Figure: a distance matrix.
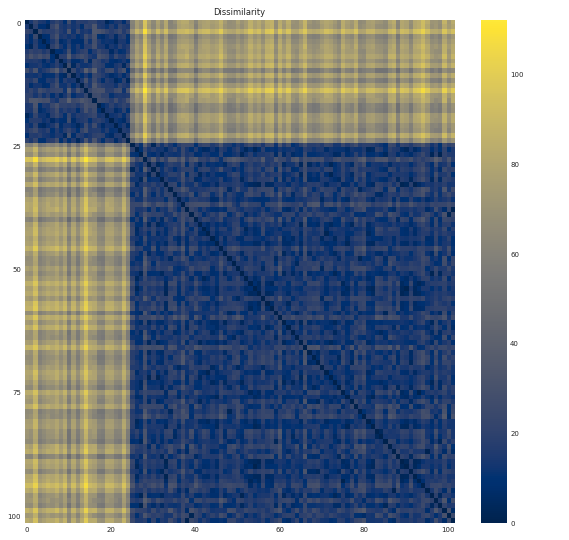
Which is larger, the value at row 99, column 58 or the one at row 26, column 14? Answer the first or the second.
the second
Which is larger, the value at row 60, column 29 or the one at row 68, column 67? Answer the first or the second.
the first
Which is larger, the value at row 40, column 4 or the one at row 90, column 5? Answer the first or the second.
the second
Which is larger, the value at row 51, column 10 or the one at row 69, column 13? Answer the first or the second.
the second
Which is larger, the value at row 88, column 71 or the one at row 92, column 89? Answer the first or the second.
the first
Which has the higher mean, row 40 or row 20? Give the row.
20
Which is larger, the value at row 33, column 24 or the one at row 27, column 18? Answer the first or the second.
the first
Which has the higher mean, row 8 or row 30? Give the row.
8
